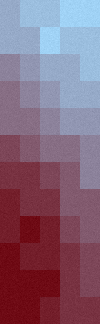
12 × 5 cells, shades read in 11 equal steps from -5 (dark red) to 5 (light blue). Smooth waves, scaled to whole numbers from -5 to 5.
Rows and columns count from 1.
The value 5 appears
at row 1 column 4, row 1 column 5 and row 2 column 3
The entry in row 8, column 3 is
-3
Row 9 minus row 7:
-1 -2 -2 -1 -2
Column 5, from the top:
5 4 4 3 2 1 1 -1 -1 -2 -2 -3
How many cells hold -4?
6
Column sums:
-21 -16 -7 4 11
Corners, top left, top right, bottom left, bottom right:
3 5 -5 -3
